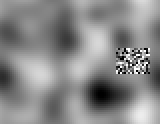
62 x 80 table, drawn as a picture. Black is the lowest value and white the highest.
No overall slope runs across the table. An odd patch, rougher than its surroundings, sits in the middle right. The top left is the smoothest part. The middle right is the roughest part. The bottom middle is the ninth with the lowest average.
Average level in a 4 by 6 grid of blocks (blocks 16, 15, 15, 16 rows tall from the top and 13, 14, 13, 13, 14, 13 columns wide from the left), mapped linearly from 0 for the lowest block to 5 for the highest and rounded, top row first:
121324 / 120512 / 053101 / 222015
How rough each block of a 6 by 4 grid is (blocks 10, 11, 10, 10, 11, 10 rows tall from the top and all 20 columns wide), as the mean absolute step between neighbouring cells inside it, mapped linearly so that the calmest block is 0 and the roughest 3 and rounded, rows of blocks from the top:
0000 / 0000 / 0003 / 0013 / 0000 / 0000
